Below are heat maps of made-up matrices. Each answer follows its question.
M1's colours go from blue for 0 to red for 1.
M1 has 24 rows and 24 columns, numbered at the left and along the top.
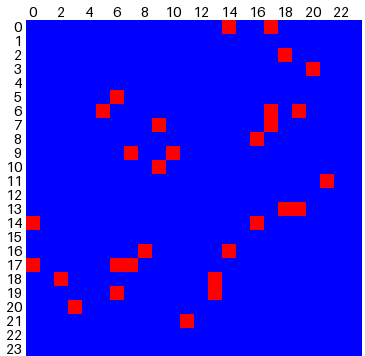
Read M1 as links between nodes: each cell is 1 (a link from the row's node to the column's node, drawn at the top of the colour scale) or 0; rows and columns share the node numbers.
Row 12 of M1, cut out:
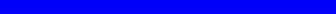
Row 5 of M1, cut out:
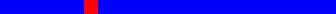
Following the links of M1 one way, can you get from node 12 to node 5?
no
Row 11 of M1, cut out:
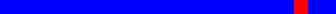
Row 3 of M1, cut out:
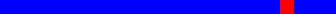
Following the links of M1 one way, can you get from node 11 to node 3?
no
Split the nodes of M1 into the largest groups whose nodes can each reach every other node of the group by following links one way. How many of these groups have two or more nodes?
3
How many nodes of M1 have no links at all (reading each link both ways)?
6
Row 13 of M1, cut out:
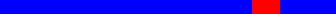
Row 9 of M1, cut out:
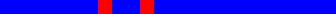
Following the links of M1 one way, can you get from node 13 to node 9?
yes
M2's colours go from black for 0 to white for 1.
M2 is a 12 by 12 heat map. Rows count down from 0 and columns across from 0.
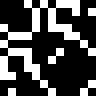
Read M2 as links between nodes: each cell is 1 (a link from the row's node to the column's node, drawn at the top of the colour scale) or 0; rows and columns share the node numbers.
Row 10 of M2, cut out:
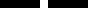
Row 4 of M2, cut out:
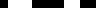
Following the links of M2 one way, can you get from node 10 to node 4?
yes
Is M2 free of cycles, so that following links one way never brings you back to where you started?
no
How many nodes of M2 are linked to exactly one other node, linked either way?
0
